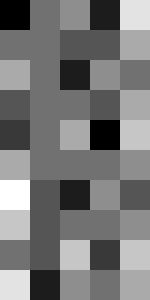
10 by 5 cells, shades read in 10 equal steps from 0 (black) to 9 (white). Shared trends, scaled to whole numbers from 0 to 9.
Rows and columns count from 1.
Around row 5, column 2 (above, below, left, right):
4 4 2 6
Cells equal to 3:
8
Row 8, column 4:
4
